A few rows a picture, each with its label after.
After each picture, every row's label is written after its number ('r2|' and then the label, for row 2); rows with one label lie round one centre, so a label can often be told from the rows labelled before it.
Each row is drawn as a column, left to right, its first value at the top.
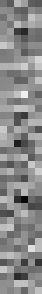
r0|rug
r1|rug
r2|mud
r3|mud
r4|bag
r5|bag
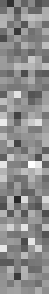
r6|bag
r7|rug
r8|mud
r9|rug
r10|bag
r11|bag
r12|rug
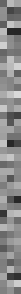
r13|rug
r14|mud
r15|mud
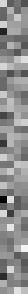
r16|mud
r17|rug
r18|bag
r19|bag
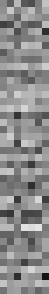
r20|rug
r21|rug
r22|mud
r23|rug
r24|rug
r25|rug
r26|mud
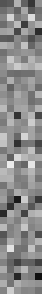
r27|rug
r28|bag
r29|mud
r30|rug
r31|bag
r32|mud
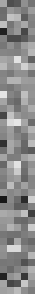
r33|mud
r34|bag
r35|bag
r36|mud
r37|rug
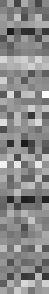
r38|bag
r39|mud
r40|bag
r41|mud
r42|mud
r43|bag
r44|mud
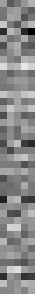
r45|mud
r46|rug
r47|rug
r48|mud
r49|mud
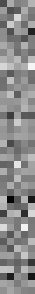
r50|rug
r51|mud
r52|bag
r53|rug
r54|mud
